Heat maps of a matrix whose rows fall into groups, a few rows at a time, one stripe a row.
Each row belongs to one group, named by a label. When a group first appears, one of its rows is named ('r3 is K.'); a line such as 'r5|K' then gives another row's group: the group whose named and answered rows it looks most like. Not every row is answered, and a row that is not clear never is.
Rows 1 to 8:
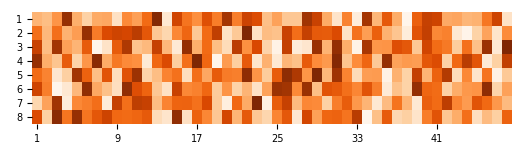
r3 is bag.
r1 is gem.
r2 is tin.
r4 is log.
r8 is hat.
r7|bag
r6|tin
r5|tin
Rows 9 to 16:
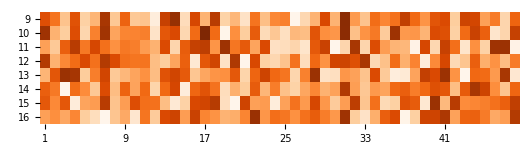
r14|log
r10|log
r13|gem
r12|hat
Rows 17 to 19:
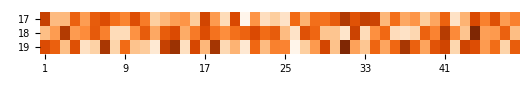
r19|log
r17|hat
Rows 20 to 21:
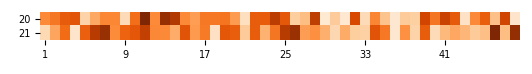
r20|gem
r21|tin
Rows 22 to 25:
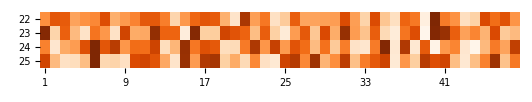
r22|bag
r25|tin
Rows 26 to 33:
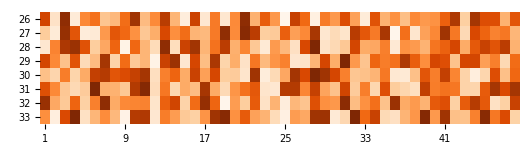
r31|tin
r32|log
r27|gem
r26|bag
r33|gem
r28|gem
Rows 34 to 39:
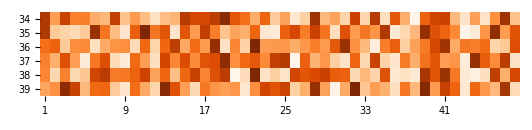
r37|gem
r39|gem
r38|tin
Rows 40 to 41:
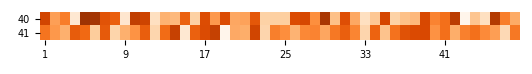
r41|log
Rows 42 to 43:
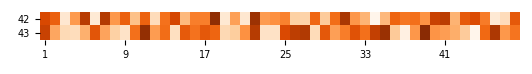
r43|tin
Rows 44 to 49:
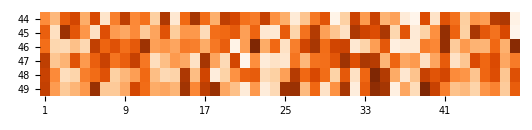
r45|gem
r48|tin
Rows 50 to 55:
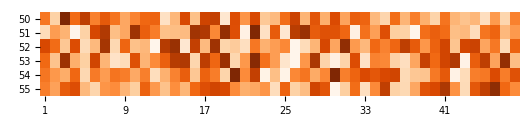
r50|hat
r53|gem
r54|hat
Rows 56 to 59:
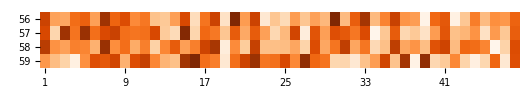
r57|hat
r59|tin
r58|log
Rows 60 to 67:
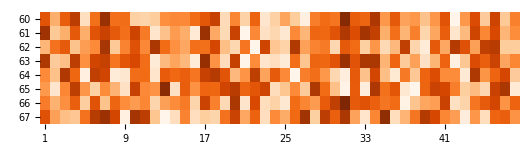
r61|hat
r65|gem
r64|gem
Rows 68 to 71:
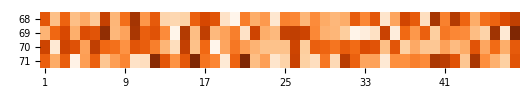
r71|bag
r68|bag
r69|tin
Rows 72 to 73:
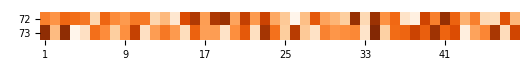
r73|bag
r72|gem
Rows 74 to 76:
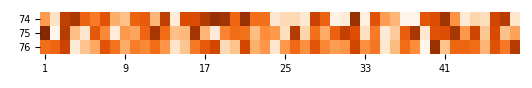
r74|gem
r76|bag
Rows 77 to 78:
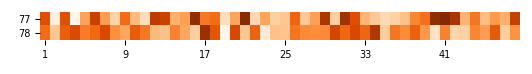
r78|hat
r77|bag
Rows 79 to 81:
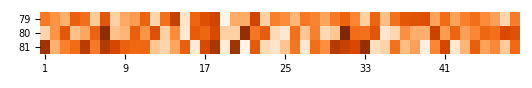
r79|log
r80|bag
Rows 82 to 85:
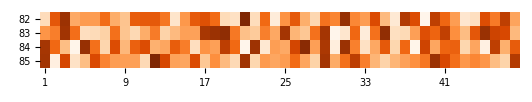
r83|gem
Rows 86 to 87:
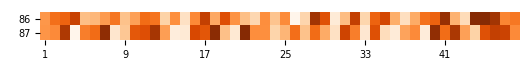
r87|bag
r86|gem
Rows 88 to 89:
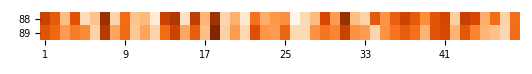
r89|log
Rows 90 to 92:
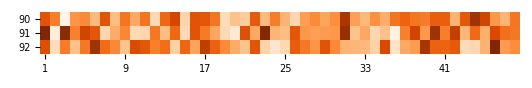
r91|bag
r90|log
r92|tin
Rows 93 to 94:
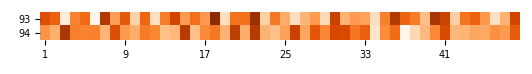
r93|log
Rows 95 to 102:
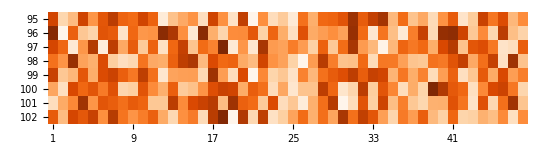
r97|log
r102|hat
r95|hat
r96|bag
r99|hat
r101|gem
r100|gem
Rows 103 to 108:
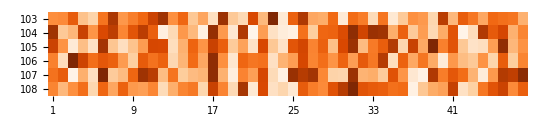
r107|tin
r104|hat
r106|hat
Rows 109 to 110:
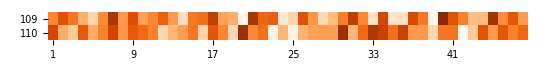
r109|bag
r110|hat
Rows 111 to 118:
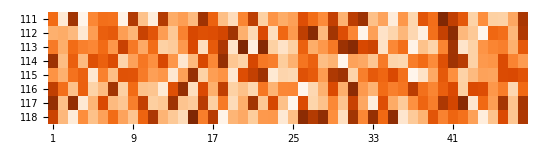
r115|hat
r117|bag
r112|tin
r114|bag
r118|tin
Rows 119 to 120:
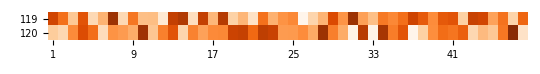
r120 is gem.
